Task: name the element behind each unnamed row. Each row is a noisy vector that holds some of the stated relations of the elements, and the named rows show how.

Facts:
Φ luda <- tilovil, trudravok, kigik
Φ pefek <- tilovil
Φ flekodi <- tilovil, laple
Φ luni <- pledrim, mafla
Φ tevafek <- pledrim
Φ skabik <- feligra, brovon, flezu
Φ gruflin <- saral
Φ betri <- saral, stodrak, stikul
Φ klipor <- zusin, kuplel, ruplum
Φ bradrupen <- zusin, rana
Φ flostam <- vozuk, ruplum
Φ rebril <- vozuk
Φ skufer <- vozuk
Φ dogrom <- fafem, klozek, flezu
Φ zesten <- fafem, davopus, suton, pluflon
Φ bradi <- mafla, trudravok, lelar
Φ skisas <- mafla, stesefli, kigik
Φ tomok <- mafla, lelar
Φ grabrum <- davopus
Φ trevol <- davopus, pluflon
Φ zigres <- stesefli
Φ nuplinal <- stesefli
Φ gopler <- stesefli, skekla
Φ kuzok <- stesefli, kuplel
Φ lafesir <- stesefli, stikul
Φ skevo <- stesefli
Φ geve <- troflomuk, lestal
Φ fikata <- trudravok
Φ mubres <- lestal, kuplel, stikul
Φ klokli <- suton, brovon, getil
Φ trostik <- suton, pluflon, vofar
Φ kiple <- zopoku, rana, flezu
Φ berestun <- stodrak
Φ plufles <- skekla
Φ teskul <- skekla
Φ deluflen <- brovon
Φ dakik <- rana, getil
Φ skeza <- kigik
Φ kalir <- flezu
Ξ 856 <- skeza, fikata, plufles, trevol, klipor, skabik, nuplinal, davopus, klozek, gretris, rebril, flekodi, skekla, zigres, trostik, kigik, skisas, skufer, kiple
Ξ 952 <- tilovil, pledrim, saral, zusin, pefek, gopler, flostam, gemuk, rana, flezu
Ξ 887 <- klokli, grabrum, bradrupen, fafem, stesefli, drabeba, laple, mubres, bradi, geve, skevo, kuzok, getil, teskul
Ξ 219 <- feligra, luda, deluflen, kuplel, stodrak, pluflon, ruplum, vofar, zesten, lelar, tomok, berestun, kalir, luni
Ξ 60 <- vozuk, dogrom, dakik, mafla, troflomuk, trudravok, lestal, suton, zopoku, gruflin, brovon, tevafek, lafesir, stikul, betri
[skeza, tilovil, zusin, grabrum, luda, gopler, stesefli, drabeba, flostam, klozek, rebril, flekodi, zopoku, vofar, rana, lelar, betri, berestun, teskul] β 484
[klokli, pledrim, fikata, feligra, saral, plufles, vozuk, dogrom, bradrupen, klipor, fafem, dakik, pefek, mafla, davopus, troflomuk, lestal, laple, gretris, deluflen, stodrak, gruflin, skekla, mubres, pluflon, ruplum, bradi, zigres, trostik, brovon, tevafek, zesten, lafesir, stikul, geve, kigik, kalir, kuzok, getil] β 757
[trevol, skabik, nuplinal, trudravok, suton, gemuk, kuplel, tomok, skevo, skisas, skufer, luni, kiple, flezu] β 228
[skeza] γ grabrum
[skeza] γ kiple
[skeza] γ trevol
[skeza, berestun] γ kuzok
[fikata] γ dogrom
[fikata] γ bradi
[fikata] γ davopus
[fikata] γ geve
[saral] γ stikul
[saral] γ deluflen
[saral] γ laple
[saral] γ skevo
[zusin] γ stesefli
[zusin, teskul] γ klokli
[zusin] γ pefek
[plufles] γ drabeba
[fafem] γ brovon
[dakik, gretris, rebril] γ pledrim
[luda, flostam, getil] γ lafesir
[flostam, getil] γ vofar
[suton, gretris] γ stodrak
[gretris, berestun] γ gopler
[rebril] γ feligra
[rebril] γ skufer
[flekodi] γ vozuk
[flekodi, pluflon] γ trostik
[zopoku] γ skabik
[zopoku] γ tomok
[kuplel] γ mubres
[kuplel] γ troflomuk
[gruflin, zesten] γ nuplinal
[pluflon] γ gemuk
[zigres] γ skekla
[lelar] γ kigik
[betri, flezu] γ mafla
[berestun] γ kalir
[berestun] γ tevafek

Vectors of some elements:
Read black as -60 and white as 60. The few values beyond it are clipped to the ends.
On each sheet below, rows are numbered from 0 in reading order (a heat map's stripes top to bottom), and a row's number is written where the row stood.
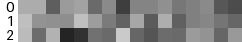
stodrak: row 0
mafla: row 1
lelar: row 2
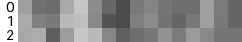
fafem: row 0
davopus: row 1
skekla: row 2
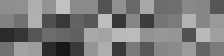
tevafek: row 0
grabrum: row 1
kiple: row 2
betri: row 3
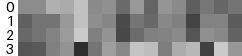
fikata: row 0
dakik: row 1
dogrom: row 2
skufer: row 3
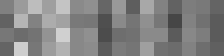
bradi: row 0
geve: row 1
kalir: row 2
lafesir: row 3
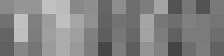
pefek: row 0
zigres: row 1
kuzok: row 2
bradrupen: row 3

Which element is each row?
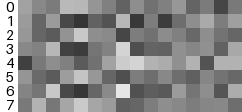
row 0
laple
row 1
vofar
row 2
feligra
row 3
skeza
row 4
skisas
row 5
getil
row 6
luda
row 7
plufles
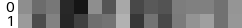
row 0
zusin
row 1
klozek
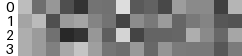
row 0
tilovil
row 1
stikul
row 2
stesefli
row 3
kigik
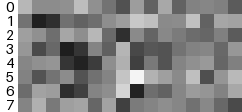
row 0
pledrim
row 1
flezu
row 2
ruplum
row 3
rana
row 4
berestun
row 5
trudravok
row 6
gopler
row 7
gruflin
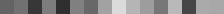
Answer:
kuplel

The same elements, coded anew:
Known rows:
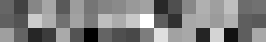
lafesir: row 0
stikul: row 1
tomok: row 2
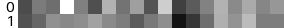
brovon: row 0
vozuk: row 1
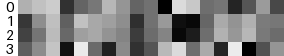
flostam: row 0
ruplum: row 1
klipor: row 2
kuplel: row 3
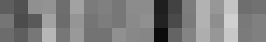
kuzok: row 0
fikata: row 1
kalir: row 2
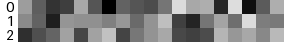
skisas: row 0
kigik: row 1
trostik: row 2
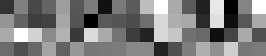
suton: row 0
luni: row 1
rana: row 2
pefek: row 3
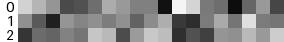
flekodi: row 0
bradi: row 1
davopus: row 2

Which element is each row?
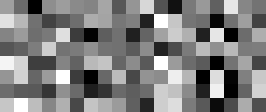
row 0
mafla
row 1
luda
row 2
kiple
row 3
dakik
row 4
lelar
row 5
flezu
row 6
trevol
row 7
zopoku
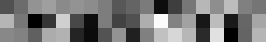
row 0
bradrupen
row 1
trudravok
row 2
skabik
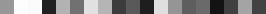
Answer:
zusin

